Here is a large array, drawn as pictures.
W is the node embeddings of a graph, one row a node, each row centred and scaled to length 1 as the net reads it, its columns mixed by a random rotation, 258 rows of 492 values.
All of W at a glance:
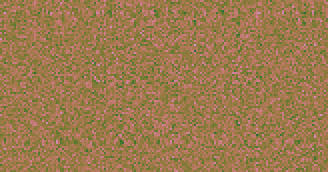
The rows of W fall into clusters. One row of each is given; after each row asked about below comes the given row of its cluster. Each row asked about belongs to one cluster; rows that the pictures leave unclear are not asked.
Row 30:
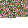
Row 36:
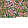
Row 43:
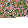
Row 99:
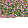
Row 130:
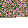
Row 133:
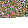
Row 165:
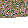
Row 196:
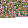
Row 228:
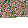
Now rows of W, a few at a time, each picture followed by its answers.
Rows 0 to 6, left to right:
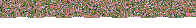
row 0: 228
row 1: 196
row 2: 165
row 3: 99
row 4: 196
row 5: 36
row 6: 36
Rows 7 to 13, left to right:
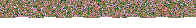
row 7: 196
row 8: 30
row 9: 228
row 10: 196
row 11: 43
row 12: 228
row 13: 130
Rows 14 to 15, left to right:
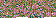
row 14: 165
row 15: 36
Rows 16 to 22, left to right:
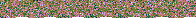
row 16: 228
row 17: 228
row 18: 36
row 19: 36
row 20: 36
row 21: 36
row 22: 228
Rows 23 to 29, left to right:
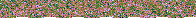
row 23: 130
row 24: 36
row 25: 130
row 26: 165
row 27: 30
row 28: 99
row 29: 43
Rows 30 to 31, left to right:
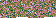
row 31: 165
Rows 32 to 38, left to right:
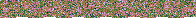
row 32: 30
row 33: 165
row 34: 165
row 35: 36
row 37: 30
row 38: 165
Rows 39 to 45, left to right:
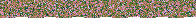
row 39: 133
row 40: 99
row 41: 130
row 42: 30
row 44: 196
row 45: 165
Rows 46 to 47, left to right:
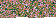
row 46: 99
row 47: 228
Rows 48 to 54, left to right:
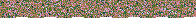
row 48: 36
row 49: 196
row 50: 30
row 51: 165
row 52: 228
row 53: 165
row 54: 165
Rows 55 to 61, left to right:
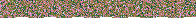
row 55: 43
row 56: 133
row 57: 165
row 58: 30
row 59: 30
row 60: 130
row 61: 196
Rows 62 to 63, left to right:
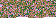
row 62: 43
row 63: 228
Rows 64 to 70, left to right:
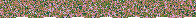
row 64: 133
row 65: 165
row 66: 43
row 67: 43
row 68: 133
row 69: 30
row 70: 99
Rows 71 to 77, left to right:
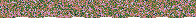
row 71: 196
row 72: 130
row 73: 99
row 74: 133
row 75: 36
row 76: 165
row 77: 36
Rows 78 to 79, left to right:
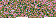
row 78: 43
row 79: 99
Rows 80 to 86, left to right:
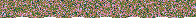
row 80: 36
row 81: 133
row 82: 165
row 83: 130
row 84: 43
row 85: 196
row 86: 30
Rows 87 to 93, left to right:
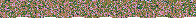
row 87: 228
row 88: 130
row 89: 196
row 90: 43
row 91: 133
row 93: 196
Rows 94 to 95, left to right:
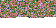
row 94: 228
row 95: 228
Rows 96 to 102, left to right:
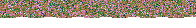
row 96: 36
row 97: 36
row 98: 130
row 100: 43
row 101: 165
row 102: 133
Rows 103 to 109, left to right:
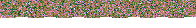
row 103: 99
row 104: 130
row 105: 196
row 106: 130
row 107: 43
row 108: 130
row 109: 133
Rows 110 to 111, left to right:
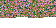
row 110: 133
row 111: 228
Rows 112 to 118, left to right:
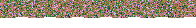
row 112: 196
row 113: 30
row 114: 43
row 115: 43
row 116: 133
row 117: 43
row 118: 130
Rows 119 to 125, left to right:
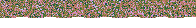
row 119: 165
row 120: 36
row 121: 130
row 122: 36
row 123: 130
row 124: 133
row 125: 133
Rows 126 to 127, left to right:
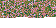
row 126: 133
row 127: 30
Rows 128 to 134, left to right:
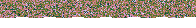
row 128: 99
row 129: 99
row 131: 165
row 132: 196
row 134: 30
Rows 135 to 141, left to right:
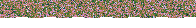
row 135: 99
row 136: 196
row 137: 228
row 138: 30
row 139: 30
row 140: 36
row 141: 99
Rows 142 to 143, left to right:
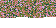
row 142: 133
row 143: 196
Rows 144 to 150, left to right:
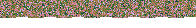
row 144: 165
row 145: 196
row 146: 133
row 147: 36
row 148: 130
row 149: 133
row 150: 30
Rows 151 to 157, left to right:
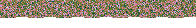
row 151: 43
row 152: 133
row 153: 43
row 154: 133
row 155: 99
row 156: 30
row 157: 43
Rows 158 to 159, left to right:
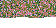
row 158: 130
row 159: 133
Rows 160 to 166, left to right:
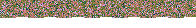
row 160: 165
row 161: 228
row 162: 130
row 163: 30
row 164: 130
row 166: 30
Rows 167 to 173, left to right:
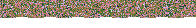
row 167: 36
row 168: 196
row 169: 36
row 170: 99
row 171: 30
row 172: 30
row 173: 130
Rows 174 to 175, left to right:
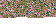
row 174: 43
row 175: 165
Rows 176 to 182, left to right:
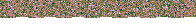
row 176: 36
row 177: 228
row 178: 133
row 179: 36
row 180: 165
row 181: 30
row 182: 130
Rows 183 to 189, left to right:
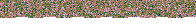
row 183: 196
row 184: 196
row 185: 43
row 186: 165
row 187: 165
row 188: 99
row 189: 43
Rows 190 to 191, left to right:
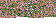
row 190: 99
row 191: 130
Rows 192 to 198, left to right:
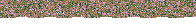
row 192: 43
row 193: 130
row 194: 165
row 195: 36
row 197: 228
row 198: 165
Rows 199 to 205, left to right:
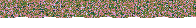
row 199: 43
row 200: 99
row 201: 30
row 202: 133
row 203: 133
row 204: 196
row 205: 133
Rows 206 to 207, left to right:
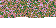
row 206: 43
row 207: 228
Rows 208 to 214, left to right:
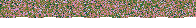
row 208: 130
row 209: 43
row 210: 130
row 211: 130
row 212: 165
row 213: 130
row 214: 165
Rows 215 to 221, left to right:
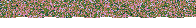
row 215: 130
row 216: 99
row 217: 30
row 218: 130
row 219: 99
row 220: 228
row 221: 133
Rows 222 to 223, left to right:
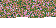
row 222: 43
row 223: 36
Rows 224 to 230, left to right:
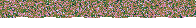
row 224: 36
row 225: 196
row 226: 165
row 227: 30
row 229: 130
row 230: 43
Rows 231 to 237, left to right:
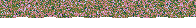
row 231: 165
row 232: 43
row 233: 36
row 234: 130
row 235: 228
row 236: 30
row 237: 228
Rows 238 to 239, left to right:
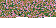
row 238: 99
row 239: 99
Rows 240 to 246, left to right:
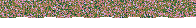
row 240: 133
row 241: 30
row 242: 99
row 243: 130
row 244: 30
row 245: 36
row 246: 196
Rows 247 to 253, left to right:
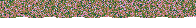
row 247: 133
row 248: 43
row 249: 228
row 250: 133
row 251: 36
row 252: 130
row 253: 43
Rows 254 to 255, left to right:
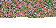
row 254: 130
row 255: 165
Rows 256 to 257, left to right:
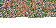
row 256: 130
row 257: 36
